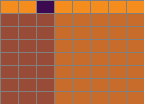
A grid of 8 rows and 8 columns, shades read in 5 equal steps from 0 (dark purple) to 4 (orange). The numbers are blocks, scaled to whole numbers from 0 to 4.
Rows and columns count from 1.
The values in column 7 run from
3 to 4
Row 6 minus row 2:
0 0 0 0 0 0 0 0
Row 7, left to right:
2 2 2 3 3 3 3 3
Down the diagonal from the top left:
4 2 2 3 3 3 3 3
